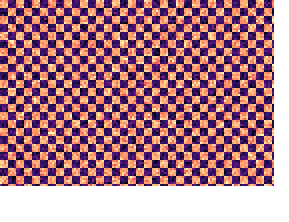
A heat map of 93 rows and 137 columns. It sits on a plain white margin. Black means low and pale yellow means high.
Odd rows or columns: none. Histogram: two levels. Average level on the scale: 50%. Grain: checkered. Slope: none.
